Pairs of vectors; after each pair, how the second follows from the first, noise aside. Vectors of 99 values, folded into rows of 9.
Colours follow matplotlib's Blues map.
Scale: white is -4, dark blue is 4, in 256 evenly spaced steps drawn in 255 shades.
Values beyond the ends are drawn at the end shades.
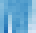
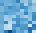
sign-scrambled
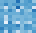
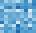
reversed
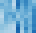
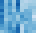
reversed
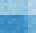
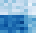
scaled up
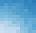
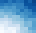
scaled up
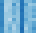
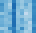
reversed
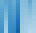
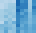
reversed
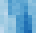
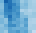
reversed
